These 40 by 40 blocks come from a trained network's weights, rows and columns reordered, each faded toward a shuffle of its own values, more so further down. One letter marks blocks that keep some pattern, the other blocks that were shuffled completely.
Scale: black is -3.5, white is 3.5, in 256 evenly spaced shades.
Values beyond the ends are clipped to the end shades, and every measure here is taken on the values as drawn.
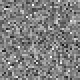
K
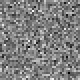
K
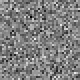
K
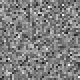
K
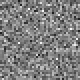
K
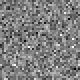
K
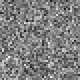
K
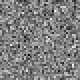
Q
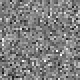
K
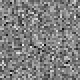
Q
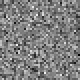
Q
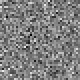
K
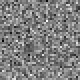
Q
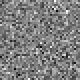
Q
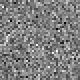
K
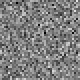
K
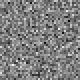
K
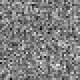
K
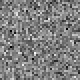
K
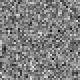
Q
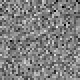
K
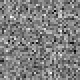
Q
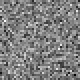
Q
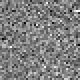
Q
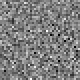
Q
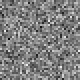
K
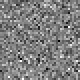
Q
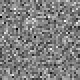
K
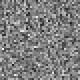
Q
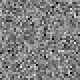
K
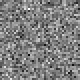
K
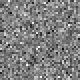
K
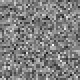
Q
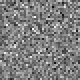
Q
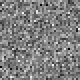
K
